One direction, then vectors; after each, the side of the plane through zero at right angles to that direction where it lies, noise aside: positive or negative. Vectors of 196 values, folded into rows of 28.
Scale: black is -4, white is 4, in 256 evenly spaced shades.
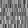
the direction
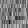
negative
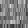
negative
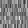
positive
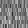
positive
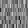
negative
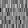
negative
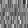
positive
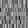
negative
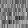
negative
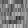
negative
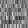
negative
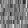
positive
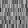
negative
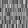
negative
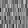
negative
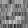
positive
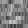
positive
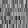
negative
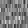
positive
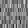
negative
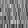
negative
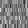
positive
